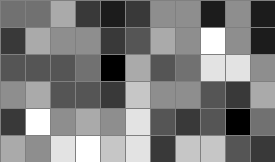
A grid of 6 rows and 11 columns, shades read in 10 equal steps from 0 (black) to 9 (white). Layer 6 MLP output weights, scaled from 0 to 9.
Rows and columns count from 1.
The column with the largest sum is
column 6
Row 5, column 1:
2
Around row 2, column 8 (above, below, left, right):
5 4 6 9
